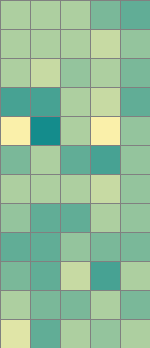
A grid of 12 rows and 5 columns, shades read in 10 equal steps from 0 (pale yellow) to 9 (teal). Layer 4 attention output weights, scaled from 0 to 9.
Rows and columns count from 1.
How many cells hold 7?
4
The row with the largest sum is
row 9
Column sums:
43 59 45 43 53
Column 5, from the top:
6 4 5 6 4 4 4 4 5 3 5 3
